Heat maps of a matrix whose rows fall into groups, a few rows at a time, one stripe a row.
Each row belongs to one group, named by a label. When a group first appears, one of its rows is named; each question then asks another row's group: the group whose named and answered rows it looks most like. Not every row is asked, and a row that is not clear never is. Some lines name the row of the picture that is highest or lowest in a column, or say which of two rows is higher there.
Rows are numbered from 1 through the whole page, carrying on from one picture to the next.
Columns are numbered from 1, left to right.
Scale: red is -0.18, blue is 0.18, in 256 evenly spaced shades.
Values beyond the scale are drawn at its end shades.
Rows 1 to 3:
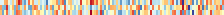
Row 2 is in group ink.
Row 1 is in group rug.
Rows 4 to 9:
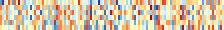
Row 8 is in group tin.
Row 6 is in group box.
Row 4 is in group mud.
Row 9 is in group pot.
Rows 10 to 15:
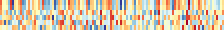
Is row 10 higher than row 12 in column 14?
Yes
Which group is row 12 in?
box
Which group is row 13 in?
mud
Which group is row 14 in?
box
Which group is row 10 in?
tin
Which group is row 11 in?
tin
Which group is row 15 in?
pot
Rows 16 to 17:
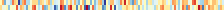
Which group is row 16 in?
pot
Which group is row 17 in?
pot
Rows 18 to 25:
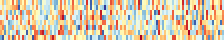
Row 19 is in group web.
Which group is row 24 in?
pot
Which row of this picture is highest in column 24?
21
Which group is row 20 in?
box
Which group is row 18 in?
web
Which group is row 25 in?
mud
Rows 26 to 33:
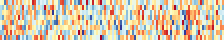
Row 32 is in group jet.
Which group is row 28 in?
mud
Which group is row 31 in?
rug
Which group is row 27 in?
mud
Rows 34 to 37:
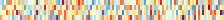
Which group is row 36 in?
web
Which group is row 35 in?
jet
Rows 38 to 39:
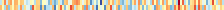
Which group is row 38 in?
web
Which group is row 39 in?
tin
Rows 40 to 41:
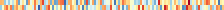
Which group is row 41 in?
jet
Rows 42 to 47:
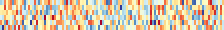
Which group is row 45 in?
jet
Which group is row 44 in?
web
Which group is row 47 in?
mud
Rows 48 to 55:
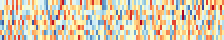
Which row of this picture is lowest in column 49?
48
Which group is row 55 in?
mud
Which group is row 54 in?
tin
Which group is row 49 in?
web
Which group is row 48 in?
rug
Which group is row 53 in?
mud
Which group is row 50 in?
ink
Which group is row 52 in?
mud
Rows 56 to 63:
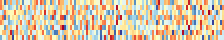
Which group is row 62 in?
web
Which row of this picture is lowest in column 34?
58
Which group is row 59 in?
tin
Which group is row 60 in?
box
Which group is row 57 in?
box
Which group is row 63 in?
mud
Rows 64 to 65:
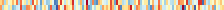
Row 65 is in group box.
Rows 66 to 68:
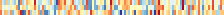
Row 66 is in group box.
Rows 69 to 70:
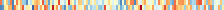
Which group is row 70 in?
jet
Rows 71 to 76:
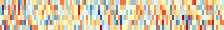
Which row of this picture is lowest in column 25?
71
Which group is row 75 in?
rug
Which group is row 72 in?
mud
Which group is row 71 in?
pot
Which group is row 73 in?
mud
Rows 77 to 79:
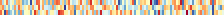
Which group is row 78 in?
tin
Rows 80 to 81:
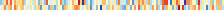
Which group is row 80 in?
jet
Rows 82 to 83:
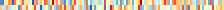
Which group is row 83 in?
box
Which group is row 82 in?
jet
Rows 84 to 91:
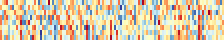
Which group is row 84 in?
jet
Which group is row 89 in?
pot
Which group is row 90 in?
box
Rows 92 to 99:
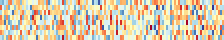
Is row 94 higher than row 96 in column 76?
No
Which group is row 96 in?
box
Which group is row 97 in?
pot
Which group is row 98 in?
box
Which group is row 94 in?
jet
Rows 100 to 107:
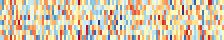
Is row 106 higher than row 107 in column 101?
No
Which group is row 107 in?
jet
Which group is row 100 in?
jet
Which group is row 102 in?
mud
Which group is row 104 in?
mud
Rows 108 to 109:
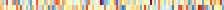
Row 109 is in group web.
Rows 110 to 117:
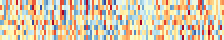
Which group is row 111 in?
tin
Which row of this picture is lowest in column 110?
114
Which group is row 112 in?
rug
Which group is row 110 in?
rug
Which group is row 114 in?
jet
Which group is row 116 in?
jet
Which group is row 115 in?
pot
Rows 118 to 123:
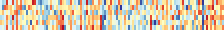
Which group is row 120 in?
web
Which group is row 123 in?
rug
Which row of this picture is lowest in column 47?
123
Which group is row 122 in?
pot
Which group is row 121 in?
rug
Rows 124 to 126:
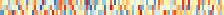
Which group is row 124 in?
pot
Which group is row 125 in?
box
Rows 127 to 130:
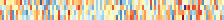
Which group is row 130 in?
ink
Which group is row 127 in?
web
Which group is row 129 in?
ink
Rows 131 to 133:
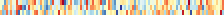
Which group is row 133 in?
ink
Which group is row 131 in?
rug
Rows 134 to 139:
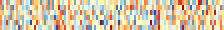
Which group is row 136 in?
pot
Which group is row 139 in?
box
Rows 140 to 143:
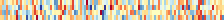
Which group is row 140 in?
web
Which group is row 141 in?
box
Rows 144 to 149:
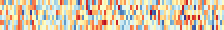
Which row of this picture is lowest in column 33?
145
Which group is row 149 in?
rug
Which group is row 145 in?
rug
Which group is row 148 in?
tin
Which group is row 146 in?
tin
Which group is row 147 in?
mud
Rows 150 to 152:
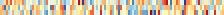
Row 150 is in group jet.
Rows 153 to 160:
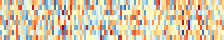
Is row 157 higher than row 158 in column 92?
No
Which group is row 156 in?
ink
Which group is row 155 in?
mud
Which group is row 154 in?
tin
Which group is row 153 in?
tin
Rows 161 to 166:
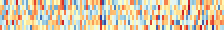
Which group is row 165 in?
rug
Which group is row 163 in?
ink
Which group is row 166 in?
ink
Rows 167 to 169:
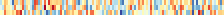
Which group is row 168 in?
jet
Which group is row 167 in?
jet
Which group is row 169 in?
web
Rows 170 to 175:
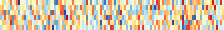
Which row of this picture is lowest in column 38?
171
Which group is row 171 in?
pot
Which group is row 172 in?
tin
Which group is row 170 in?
web
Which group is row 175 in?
mud
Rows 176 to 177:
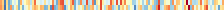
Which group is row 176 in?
box
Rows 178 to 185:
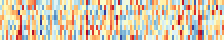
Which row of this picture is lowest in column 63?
183
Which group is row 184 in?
rug
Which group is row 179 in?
mud
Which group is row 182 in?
box
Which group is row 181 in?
web
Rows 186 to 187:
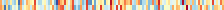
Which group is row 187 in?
box
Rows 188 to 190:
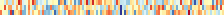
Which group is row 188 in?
rug
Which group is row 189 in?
web
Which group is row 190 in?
tin
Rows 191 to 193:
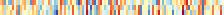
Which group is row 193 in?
web
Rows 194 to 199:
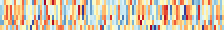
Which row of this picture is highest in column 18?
199
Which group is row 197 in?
jet
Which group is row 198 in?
jet
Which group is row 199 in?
pot
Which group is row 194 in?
jet
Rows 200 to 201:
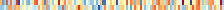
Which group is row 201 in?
mud
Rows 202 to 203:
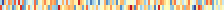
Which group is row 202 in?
mud
